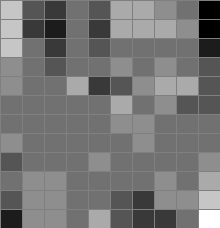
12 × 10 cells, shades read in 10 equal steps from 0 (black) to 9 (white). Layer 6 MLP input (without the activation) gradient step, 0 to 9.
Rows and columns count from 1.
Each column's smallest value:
1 2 1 4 2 3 2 2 3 0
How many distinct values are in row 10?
3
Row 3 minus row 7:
3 0 -2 0 -1 -1 -1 0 0 -3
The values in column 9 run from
3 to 6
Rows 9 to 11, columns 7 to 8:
4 4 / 4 5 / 2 5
